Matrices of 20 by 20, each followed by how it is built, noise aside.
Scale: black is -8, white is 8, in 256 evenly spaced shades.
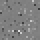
sparse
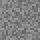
noise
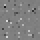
sparse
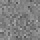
noise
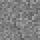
noise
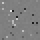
sparse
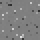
sparse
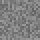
noise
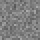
noise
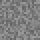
noise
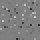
sparse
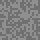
noise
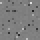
sparse
